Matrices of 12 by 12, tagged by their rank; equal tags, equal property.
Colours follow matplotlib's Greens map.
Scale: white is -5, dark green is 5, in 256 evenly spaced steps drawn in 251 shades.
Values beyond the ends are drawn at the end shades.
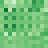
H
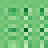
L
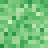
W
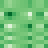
L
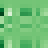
L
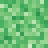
W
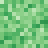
W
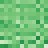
H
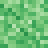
W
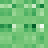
L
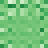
H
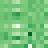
H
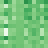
H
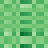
L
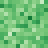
W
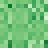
H
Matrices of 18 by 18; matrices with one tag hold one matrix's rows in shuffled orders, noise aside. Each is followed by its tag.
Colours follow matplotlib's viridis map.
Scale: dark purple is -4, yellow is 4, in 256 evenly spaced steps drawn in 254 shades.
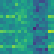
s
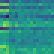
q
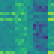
s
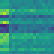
q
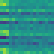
q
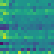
q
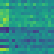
q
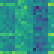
s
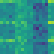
s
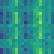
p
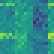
s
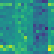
s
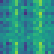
p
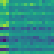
q
